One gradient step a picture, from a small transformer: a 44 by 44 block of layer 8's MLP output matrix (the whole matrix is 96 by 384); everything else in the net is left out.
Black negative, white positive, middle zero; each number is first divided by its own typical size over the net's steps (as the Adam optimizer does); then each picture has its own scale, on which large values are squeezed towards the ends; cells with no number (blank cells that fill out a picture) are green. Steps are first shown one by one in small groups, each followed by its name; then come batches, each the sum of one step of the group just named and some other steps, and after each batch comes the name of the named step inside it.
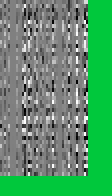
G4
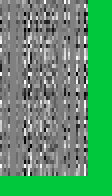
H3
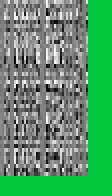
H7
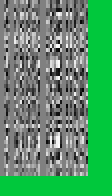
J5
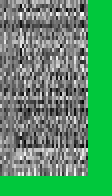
J5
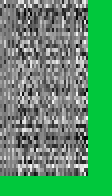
G4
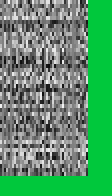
H7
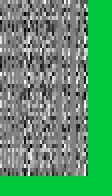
H3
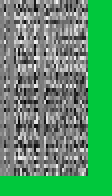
H7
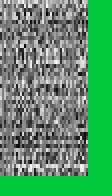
H7
